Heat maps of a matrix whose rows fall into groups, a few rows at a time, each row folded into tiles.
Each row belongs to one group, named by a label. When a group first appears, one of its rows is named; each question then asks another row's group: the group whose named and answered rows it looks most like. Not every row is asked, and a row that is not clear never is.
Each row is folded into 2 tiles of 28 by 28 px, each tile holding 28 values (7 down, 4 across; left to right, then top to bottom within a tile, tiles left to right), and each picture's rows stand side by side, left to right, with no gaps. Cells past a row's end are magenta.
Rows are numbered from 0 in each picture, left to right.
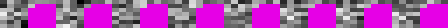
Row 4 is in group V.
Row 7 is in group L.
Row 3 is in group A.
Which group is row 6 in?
L
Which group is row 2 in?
A
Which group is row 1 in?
L
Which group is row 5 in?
L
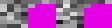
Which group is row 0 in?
V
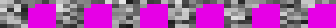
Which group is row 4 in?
A
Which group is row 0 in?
V
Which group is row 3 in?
A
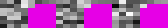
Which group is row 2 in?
L
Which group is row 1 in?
A
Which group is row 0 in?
A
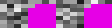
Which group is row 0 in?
V
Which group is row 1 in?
L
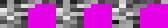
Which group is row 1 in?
L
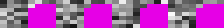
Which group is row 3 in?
L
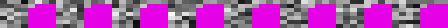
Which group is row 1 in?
V
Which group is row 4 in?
V
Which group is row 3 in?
L
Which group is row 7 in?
A
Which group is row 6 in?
V
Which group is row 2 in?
L
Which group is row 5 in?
A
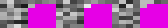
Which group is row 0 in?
A
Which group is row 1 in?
L
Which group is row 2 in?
V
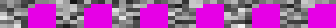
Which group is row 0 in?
L
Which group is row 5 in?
A
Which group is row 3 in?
A
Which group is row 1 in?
V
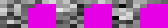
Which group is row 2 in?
A
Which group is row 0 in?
V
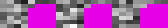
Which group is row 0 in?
V
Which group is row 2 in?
A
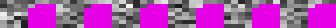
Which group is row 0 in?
L
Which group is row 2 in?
V
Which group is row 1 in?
V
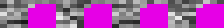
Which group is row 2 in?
A
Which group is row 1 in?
L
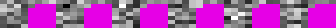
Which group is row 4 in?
L
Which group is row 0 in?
V
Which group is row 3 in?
A
